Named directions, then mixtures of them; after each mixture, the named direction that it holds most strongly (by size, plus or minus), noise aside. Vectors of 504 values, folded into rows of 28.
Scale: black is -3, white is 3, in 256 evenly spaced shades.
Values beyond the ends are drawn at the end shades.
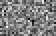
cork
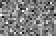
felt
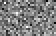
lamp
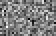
cork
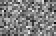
cork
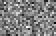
lamp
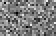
lamp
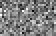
felt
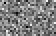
lamp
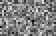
cork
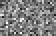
felt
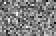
lamp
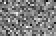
lamp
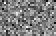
lamp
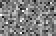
felt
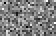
lamp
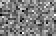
felt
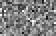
cork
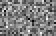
cork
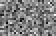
felt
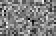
cork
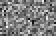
cork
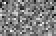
felt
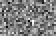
cork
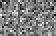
felt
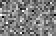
felt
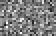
cork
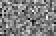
cork
